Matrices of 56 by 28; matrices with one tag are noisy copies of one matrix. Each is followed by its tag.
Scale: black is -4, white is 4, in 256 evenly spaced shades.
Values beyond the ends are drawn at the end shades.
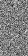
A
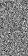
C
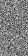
A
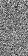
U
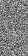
U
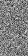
A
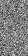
U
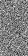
A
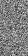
U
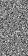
C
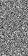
C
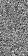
U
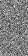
A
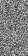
U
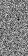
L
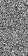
U
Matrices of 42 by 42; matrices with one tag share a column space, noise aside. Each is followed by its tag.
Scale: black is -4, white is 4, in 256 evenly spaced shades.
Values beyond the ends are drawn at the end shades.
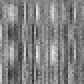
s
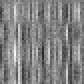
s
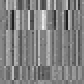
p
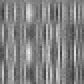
s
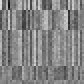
p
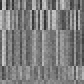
p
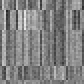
p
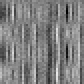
s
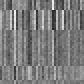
p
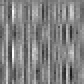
s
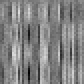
s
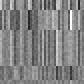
p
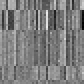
p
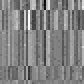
p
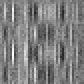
s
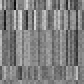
p
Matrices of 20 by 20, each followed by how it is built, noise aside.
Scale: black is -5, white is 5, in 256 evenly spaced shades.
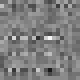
low rank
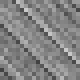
Toeplitz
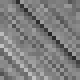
Toeplitz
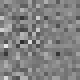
low rank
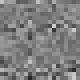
low rank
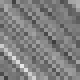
Toeplitz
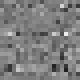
low rank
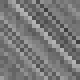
Toeplitz
